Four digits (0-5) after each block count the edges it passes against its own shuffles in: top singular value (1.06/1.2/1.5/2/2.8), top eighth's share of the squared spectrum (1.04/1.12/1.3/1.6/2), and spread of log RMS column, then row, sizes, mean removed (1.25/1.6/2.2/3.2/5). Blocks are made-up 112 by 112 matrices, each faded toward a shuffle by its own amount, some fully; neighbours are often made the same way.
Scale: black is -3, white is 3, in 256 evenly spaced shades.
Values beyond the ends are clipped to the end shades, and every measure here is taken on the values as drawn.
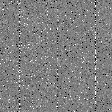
3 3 2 0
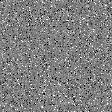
3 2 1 0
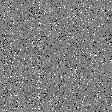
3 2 1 0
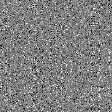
3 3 2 0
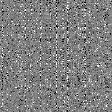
4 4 3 1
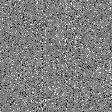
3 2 1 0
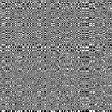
5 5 4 4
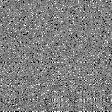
4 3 1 2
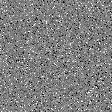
2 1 0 0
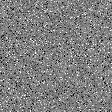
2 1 0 0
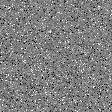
1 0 0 0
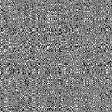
5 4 3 3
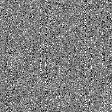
1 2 3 0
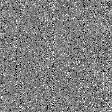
1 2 3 0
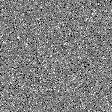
0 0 0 0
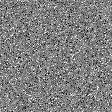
0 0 0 0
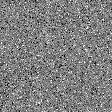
0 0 0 0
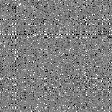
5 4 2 3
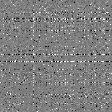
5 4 2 3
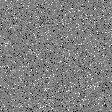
2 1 0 0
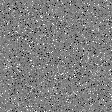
1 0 0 0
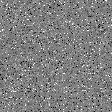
2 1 0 1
